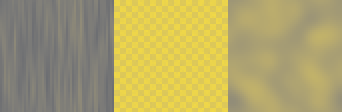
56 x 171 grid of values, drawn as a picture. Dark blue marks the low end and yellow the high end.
It is made of 1 by 3 panels. Panel 1,1: middling, streaked downward, faint in contrast. Panel 1,2: very high, checkered, faint in contrast. Panel 1,3: high, smooth, faint in contrast.
